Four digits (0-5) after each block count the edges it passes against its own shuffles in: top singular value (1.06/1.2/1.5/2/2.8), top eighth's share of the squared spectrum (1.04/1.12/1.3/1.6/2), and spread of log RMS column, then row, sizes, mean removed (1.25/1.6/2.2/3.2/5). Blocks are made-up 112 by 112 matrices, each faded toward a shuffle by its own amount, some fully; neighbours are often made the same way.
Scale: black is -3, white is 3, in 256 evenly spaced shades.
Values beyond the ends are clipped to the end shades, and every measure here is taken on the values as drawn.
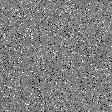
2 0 0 0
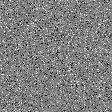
2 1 0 0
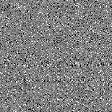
4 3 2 2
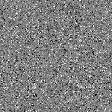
4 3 1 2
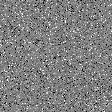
2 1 0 0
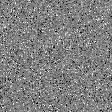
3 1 0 0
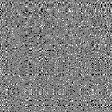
5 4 3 3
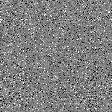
3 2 0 1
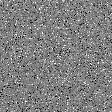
1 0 0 0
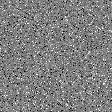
3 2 0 0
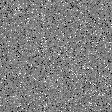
1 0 0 0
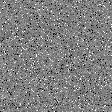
0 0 0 1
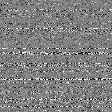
2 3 0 4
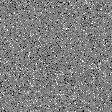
0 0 0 1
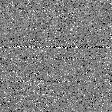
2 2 0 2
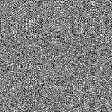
4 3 2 2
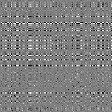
5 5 4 4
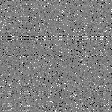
4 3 1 2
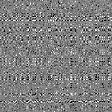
5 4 3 4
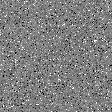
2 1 0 0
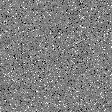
0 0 0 0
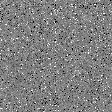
1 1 1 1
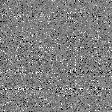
2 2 2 3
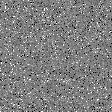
1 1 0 1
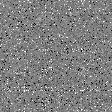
1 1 1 1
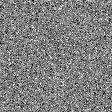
1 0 0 0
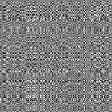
5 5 4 4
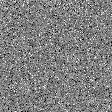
0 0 0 0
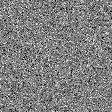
0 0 0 0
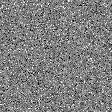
0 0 0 0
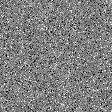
0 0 1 0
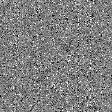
1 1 2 0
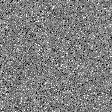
0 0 0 0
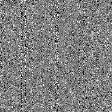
1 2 3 0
